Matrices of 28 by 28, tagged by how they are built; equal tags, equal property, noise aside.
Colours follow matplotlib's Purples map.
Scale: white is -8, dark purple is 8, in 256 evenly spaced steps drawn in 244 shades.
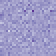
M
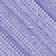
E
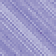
E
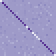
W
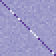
W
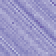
E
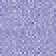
M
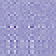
M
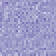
M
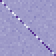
W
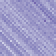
E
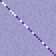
W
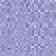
M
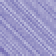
E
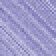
E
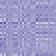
M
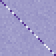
W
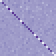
W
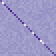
W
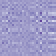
M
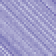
E
